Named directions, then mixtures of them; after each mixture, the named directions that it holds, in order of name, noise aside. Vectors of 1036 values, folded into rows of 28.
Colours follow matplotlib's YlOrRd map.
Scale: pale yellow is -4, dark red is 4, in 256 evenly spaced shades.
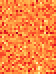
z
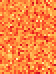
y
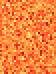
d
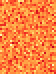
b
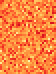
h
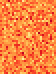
d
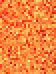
h, y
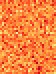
z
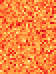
h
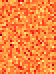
b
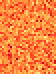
y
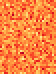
d, y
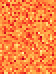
d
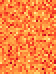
h, y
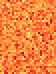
d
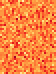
b, d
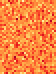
b, d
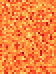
d
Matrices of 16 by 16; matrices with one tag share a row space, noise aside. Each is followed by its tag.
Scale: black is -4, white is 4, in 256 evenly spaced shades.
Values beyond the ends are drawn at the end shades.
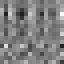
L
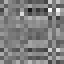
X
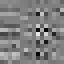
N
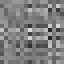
X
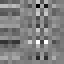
N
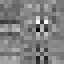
N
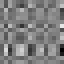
L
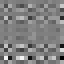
L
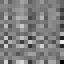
L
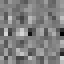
L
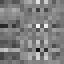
N
